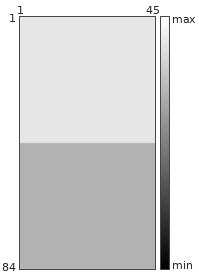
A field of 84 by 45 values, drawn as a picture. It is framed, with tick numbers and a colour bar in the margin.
It is made of 2 by 1 panels. Panel 1,1: very high, flat. Panel 2,1: high, flat.
